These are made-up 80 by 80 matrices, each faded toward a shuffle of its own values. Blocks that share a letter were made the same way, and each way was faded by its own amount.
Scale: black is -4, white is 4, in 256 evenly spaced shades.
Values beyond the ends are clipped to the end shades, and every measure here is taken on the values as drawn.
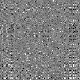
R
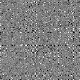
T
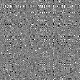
T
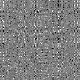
R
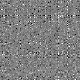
T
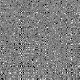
T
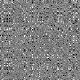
R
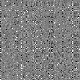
R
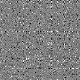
T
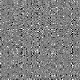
R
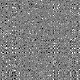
T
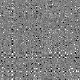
T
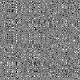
R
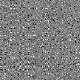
T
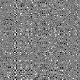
R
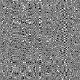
R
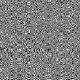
R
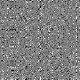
T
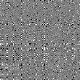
T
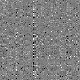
R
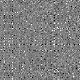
T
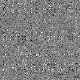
T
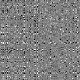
R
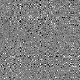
T
